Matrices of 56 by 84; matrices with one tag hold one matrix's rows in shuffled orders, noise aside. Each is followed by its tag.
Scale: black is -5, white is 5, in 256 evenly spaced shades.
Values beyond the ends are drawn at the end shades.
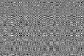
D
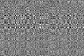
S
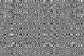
D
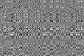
D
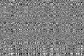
D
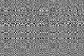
S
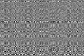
S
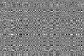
D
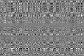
D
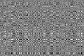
D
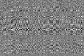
D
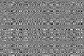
D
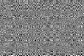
D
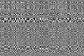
S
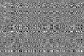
D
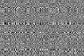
S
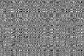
D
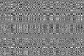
D
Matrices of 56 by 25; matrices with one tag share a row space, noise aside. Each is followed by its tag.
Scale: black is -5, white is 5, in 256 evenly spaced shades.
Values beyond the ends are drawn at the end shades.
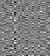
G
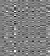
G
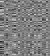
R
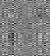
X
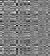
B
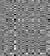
G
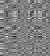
R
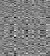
G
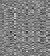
G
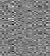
X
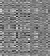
B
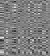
R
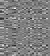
R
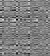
B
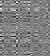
B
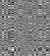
X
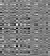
B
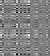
B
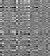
B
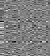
R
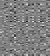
G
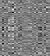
X
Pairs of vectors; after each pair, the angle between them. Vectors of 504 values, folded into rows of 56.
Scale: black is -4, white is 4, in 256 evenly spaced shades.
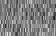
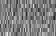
nearly parallel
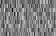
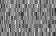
partly opposed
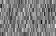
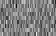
orthogonal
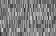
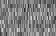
nearly parallel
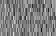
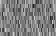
partly aligned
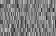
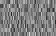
nearly parallel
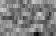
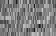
partly opposed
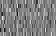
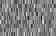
partly aligned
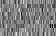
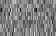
orthogonal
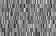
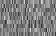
orthogonal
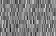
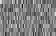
orthogonal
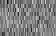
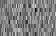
orthogonal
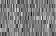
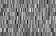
partly aligned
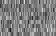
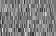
partly opposed
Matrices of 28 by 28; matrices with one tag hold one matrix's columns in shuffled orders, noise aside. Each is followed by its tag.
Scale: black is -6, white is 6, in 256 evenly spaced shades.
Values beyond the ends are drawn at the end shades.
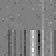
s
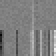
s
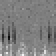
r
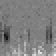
r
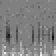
r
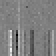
s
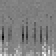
r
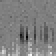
r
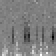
r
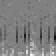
r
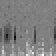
r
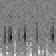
r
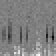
r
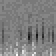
r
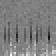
r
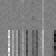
s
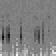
r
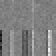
s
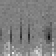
r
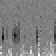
r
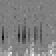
r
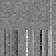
s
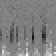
r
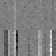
s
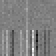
s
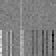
s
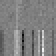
s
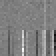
s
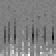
r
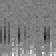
r
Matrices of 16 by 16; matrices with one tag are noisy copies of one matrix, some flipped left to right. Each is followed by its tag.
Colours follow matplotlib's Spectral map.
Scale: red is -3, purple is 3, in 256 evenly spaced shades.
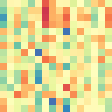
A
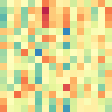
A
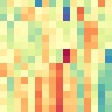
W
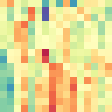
W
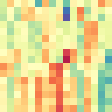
W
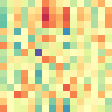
A
